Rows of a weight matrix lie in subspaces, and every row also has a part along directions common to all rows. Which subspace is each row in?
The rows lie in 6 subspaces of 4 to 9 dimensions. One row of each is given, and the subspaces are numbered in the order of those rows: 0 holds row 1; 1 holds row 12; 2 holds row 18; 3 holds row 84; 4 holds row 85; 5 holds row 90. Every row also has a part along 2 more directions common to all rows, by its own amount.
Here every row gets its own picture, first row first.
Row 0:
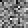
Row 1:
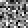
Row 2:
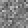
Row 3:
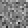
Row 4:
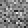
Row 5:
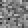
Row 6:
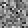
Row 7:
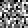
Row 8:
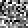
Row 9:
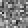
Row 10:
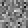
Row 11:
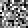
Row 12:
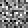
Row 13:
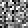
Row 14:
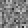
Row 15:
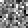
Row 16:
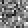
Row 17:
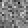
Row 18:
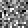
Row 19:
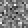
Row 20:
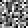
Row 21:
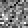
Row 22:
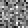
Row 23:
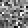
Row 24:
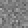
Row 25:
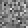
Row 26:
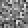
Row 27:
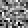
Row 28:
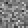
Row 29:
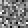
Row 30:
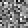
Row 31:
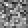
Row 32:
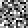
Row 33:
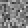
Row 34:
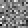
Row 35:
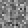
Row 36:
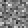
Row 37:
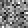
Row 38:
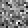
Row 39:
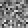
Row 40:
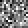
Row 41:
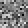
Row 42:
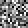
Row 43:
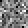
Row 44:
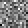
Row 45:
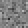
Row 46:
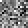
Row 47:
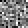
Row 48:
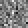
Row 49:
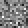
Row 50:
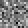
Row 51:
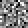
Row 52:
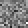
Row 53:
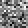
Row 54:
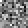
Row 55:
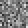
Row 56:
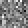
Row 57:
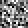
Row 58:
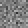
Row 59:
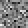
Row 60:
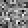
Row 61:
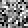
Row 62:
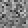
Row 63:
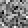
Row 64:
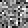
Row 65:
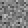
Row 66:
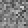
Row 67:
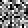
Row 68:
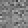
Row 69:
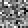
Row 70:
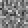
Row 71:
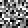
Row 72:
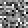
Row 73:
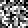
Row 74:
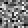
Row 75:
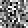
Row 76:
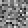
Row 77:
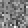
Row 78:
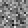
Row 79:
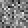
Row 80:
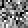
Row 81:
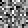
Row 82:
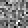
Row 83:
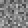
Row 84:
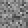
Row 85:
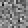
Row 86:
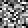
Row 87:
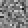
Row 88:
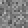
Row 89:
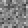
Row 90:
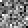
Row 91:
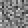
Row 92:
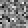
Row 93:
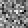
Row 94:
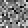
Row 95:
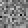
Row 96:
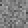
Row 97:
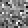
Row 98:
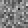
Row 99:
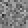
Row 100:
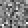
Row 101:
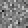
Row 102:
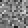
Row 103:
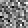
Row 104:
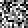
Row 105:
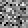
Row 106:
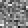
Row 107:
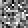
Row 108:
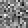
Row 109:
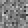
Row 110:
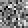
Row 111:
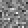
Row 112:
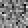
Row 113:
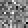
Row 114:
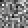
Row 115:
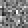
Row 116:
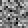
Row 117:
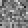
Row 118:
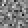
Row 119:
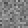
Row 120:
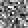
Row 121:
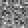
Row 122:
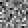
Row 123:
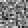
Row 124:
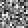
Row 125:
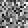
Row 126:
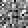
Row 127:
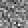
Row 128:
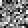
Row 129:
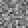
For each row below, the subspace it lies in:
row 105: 5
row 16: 0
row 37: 0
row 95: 1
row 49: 5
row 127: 1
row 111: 2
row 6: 5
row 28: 2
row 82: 0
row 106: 1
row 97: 3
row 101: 4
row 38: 3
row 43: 2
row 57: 1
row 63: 5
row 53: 0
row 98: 0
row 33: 5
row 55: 5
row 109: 0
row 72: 0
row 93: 0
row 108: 3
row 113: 1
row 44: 5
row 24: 2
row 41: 3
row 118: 3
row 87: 3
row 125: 3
